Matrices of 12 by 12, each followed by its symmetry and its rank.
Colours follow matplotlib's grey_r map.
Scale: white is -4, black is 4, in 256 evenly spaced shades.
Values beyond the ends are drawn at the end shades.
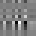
neither, rank one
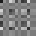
symmetric, rank one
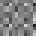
neither, rank two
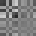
symmetric, rank one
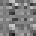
neither, rank two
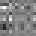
neither, rank two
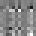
neither, rank two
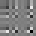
symmetric, rank one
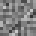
antisymmetric, full rank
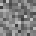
antisymmetric, full rank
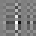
neither, rank one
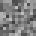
antisymmetric, full rank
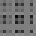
symmetric, rank one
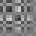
symmetric, rank one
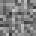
antisymmetric, full rank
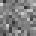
antisymmetric, full rank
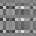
neither, rank one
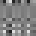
neither, rank one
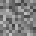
antisymmetric, full rank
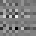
neither, rank two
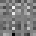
neither, rank two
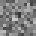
antisymmetric, full rank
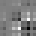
symmetric, rank one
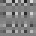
neither, rank one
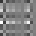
neither, rank one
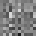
neither, rank two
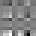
neither, rank one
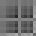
symmetric, rank one
